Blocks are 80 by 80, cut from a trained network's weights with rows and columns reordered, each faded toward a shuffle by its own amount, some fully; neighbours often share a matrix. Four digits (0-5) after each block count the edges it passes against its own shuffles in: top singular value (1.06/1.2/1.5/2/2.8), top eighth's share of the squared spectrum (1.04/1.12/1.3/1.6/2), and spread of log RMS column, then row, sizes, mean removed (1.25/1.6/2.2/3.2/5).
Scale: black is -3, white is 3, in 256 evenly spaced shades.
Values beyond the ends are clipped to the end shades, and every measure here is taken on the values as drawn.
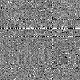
4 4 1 3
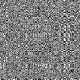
4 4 2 2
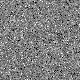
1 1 0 0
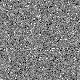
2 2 0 1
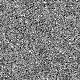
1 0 0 0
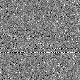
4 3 0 2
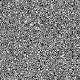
3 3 1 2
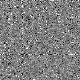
3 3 1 2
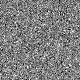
1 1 0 0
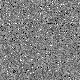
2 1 0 1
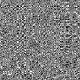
4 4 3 2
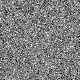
1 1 0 0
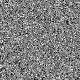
2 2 0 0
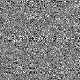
3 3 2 2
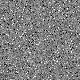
1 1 0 0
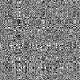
4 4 2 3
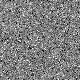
0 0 0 0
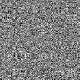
3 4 2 2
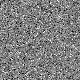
1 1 0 0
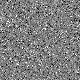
0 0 0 0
